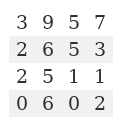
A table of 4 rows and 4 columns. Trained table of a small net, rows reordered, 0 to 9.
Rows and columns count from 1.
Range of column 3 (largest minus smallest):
5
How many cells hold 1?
2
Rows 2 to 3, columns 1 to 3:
2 6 5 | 2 5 1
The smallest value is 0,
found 2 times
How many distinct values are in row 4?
3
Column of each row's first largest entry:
2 2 2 2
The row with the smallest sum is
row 4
